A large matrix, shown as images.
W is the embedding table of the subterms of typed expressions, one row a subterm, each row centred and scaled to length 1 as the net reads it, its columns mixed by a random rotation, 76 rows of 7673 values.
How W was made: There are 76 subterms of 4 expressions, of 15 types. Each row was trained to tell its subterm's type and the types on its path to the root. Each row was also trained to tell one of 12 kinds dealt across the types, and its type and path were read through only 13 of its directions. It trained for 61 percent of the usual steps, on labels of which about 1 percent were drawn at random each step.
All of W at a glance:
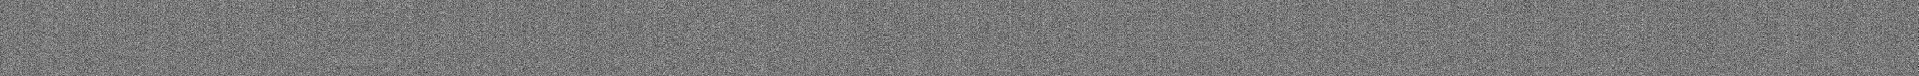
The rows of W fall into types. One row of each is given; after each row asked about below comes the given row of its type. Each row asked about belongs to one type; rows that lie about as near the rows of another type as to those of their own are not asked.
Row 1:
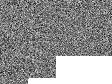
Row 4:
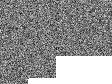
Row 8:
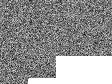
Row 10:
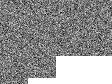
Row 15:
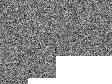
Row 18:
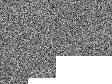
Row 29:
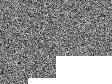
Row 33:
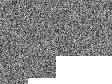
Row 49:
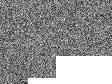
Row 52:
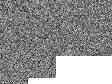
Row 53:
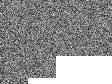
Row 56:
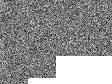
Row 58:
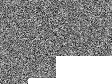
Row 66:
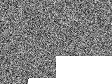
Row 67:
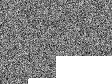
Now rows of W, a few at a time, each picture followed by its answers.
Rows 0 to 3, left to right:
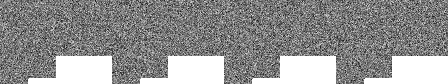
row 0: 52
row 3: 4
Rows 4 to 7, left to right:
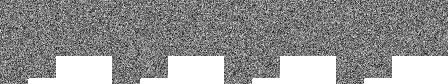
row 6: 10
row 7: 10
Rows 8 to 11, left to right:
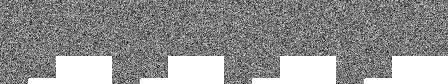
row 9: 58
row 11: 56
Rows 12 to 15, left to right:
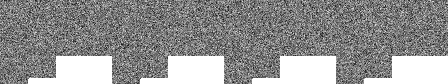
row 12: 56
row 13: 29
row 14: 33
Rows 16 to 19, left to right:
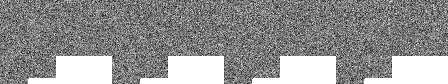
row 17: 66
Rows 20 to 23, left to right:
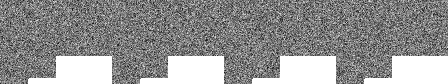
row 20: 52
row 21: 10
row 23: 29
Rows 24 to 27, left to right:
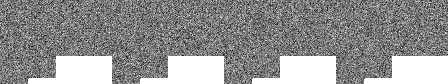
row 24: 52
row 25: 33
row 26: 66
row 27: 66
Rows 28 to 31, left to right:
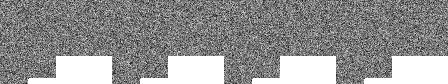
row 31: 4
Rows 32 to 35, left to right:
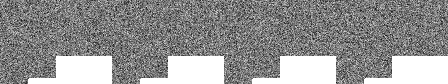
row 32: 8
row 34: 56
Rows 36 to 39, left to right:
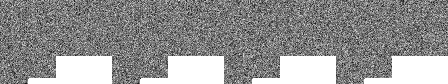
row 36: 1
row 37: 1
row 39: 4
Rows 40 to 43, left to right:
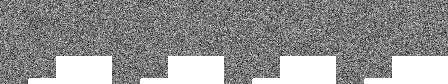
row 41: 8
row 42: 10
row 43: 33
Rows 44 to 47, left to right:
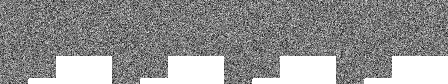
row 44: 53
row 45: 67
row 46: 52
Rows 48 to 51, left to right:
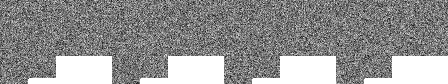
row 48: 4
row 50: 33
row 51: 33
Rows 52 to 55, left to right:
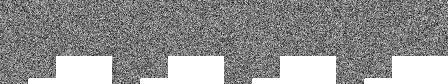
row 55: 53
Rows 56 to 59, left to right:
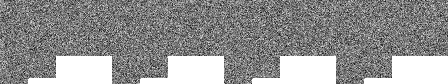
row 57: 18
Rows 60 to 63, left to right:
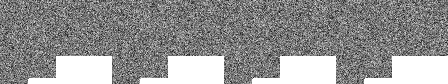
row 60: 1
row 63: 66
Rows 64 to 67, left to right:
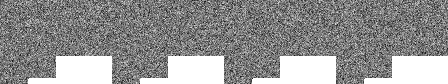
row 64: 15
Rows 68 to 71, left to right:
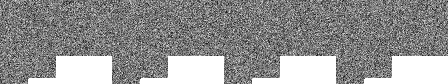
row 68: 67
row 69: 1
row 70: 52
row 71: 18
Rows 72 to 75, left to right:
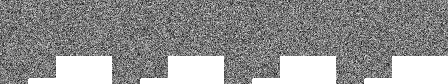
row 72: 4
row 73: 66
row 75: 29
